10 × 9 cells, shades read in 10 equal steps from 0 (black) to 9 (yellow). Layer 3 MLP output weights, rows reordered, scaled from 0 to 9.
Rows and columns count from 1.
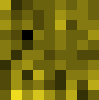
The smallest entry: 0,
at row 4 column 3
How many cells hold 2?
8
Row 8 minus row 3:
-3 2 -3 4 0 -5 2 0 1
